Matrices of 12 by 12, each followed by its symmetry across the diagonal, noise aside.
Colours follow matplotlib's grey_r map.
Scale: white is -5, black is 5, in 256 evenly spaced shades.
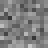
neither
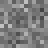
symmetric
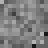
symmetric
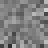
antisymmetric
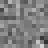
antisymmetric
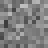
antisymmetric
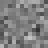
antisymmetric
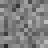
neither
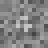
symmetric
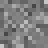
symmetric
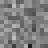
neither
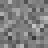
neither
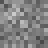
symmetric
